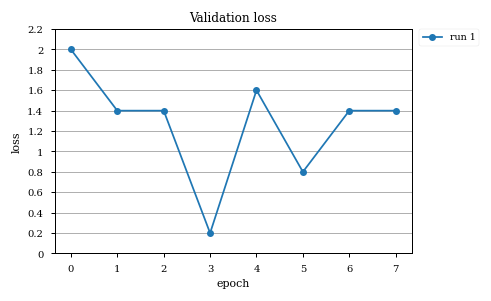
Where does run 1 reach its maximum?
0
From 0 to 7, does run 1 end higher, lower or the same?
lower
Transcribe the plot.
Title: Validation loss
x-axis: epoch, ticks 0 1 2 3 4 5 6 7
y-axis: loss, ticks 0 0.2 0.4 0.6 0.8 1 1.2 1.4 1.6 1.8 2 2.2
Legend: run 1
Values:
run 1: 2 1.4 1.4 0.2 1.6 0.8 1.4 1.4
